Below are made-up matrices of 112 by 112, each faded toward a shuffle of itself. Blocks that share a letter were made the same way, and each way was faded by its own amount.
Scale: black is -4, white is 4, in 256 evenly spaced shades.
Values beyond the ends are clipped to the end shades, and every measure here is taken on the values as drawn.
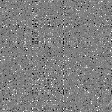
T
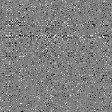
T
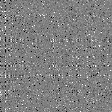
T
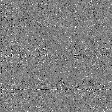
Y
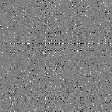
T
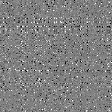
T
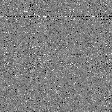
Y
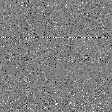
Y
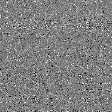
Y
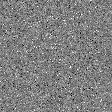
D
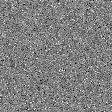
D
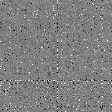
T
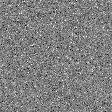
D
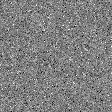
D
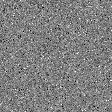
D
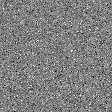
D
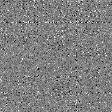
Y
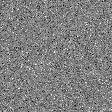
D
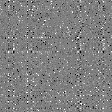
T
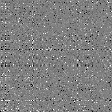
T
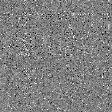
Y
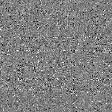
Y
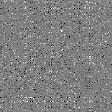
T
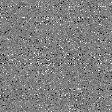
Y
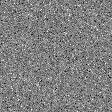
D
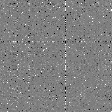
T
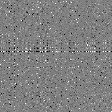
T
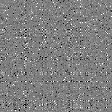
T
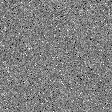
D
